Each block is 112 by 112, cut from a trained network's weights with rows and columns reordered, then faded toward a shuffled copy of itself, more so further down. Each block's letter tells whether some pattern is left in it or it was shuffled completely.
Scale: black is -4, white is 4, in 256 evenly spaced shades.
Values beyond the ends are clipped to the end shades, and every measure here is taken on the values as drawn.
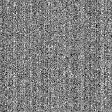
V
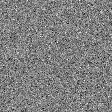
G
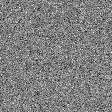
G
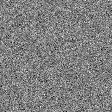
G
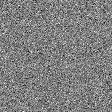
G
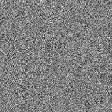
V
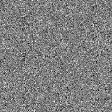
V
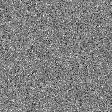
G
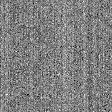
V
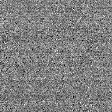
V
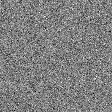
G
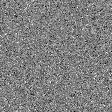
G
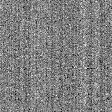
V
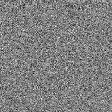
V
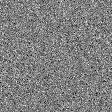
G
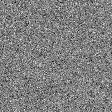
G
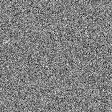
G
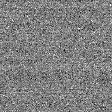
V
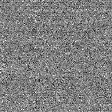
V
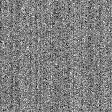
V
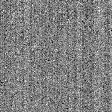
V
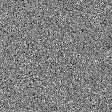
G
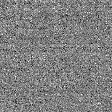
V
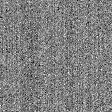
V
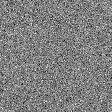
G
